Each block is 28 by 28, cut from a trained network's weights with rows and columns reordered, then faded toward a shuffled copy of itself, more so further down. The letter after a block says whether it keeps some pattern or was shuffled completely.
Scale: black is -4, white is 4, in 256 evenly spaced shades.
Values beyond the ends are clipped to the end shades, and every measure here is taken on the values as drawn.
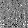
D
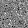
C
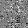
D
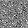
C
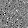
C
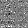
D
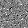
C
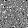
C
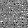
D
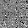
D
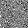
C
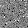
C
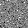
C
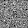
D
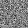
C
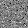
C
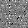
D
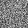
C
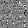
D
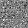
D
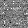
D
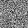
C
